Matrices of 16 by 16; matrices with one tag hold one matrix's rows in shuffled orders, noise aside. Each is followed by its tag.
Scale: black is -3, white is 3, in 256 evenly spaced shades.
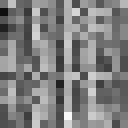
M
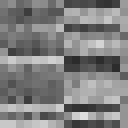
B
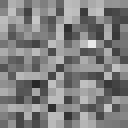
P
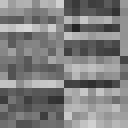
B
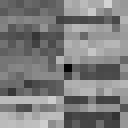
B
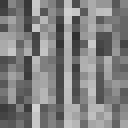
M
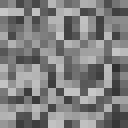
P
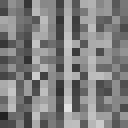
M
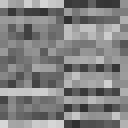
B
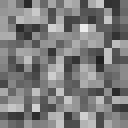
P
